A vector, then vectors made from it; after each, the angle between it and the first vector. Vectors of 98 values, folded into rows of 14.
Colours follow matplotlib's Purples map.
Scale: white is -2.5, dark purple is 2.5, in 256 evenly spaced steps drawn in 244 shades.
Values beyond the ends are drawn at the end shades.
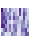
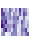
nearly parallel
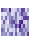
orthogonal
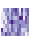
nearly opposite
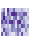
orthogonal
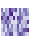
orthogonal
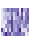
nearly opposite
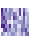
nearly parallel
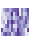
nearly opposite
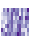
nearly opposite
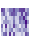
orthogonal
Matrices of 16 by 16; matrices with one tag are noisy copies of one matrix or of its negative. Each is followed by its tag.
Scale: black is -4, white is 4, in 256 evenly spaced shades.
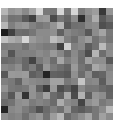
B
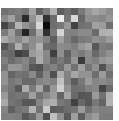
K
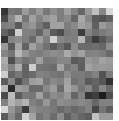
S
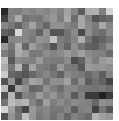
S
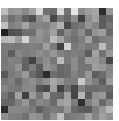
B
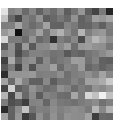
S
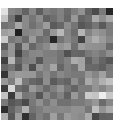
S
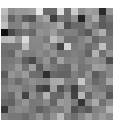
B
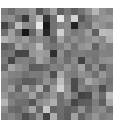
K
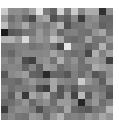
B
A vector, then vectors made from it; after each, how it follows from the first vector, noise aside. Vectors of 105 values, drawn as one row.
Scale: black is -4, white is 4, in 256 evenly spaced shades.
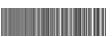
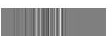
partly zeroed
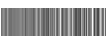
copied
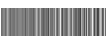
copied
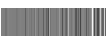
partly zeroed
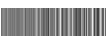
copied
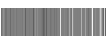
partly zeroed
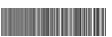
copied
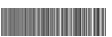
copied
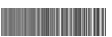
copied
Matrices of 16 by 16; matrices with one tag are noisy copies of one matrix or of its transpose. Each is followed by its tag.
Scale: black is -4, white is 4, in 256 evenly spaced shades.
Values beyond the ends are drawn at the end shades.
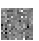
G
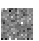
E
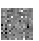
G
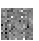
G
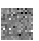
G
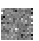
E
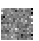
E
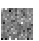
E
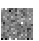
E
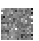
E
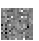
G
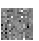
G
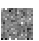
E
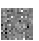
G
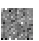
E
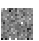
E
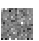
E
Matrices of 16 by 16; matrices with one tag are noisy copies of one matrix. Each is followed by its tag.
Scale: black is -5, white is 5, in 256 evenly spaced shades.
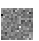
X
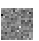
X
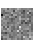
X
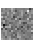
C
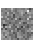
C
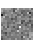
X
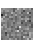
X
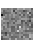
X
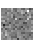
C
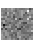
C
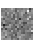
C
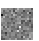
X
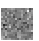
C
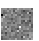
X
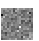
X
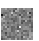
X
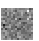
C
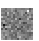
C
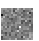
X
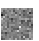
X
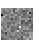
X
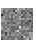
X
